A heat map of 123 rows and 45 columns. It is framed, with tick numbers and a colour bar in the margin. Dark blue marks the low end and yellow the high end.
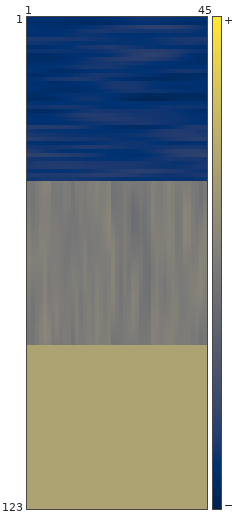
It is made of 3 by 1 panels. Panel 1,1: very low, streaked across, faint in contrast. Panel 2,1: middling, streaked downward, faint in contrast. Panel 3,1: high, flat.
